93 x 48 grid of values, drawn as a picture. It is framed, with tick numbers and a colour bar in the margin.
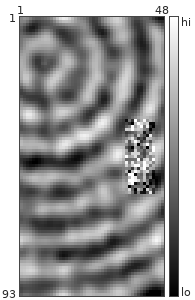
In the middle right lies a patch that is rougher than the rest. Concentric rings centre on the top left. The halves do not mirror each other. The middle right is the roughest part.
